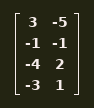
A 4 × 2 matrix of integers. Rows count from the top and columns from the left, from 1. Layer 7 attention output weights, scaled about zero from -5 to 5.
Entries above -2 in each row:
1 2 1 1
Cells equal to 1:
1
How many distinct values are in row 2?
1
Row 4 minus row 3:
1 -1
